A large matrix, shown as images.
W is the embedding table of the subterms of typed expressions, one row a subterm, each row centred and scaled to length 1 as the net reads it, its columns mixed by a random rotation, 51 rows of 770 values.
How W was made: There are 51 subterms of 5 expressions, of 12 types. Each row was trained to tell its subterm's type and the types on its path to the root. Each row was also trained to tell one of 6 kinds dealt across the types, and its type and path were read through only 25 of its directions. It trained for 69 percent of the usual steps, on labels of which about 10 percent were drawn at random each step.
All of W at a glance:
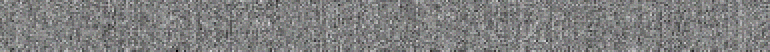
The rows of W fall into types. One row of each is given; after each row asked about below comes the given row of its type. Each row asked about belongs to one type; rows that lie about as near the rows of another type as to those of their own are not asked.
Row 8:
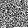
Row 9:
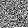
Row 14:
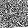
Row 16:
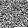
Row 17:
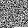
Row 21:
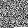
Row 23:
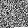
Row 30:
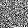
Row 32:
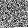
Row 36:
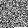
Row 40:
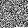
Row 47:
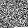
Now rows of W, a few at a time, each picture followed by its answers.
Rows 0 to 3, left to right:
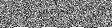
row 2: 40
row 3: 14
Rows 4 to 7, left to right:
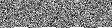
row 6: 30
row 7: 32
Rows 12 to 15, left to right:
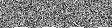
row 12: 36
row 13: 23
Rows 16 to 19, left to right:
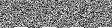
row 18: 16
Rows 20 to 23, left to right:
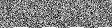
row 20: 23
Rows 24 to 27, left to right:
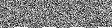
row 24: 30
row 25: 47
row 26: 16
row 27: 30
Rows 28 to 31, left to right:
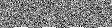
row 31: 8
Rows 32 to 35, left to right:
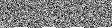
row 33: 8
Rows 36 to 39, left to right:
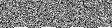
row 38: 32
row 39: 8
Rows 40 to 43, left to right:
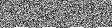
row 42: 17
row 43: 14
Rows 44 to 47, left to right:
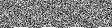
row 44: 14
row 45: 36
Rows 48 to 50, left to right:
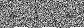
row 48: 21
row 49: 23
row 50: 21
